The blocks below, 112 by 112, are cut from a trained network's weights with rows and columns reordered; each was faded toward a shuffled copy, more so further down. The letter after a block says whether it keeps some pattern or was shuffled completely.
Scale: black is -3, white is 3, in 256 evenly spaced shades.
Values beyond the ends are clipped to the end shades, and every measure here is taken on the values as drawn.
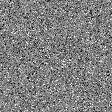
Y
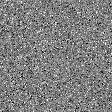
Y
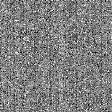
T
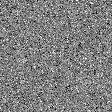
Y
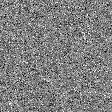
Y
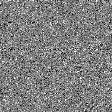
T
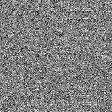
T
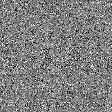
T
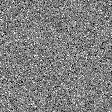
Y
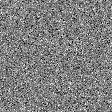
Y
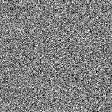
T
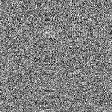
T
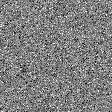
Y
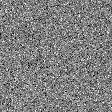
Y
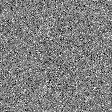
Y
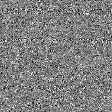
T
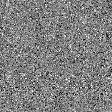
T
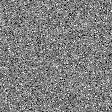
Y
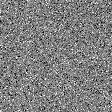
Y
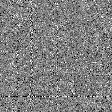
T
